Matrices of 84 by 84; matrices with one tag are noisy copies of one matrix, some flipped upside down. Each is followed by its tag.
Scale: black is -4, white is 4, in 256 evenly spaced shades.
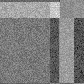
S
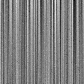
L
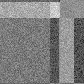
S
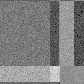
S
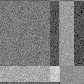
S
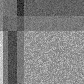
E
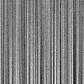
L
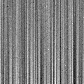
L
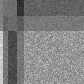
E
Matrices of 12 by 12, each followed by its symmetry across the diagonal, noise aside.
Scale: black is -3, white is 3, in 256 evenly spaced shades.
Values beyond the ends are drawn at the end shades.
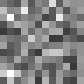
neither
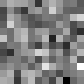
antisymmetric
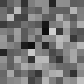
symmetric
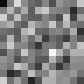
symmetric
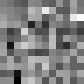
antisymmetric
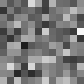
neither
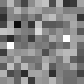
neither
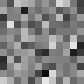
antisymmetric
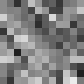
antisymmetric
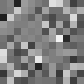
symmetric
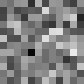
neither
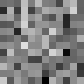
neither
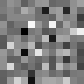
antisymmetric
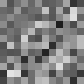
symmetric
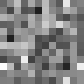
symmetric
